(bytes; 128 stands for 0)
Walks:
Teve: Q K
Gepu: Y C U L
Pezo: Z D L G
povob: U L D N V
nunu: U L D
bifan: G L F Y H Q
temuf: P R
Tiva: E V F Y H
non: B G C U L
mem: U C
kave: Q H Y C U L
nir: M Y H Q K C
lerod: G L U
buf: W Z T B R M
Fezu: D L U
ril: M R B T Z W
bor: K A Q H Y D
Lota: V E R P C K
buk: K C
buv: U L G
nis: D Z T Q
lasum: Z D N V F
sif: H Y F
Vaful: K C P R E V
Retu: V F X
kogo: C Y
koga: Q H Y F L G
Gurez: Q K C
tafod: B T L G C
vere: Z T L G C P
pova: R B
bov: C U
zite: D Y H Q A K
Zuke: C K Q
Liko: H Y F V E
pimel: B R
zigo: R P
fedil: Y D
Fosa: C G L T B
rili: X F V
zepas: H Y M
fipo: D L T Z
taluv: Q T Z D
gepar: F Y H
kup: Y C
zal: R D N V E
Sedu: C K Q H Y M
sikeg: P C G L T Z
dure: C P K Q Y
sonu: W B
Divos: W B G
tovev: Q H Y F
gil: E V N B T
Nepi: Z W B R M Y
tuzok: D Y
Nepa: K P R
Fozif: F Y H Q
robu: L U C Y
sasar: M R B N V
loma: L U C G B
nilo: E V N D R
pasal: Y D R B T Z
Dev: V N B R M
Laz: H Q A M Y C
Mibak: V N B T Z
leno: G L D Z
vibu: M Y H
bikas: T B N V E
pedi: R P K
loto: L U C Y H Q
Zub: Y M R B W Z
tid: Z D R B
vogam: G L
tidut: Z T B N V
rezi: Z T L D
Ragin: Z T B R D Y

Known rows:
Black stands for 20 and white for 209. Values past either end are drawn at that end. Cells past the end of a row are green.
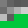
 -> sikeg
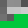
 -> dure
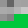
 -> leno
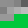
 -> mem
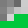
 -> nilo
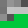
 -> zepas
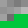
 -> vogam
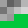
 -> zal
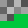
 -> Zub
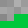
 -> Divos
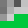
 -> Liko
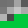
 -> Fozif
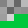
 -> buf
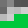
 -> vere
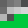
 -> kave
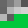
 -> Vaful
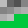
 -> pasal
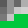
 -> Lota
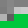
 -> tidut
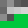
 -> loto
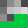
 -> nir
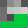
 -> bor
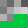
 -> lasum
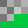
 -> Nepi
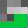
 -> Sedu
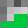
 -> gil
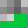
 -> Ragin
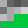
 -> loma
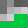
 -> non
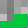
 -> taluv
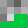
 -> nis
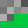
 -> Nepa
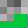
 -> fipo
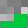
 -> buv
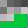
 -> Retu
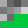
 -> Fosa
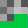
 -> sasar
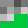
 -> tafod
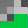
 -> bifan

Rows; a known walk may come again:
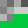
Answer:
lasum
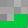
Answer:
Divos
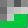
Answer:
gil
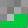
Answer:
pimel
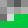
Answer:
nis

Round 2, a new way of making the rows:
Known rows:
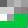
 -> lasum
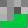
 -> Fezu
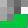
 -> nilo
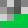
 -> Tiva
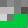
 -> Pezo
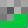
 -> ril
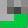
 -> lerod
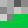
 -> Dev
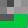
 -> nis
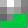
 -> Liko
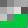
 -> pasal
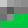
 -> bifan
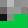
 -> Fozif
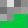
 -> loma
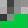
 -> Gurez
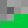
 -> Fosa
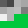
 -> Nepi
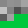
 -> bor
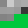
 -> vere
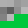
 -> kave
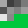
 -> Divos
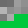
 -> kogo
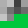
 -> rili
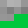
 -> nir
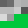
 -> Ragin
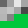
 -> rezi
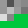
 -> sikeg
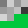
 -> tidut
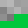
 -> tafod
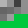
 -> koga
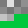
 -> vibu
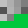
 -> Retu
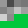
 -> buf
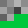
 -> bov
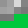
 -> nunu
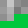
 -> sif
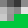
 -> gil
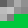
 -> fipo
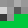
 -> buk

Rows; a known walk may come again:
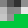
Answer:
gil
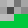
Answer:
sasar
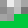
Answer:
Gepu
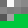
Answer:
gepar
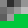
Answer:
Teve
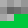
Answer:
vogam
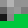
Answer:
Fozif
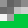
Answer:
sonu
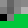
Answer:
Zuke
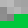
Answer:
tafod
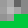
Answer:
robu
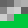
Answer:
Zub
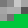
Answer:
fedil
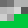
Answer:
Ragin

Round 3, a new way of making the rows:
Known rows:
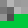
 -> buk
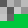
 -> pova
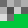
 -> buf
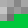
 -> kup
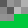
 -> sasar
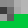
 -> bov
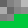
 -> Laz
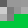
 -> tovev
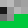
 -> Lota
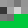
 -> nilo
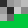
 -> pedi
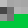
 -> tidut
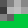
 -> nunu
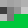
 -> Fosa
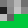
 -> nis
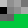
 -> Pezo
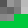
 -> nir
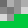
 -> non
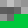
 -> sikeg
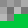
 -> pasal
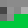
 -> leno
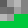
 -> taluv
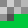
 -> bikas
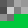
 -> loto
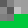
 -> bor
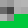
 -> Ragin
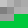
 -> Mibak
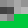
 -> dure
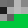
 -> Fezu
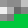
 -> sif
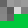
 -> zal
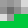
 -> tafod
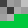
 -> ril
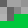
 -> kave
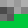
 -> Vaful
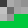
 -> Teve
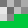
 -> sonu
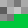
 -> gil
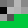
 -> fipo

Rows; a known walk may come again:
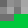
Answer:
vogam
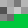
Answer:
gil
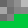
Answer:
Laz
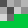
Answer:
pova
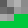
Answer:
taluv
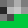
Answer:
povob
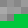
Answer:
fedil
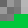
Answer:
vibu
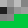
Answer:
rezi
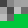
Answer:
zigo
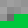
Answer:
Gepu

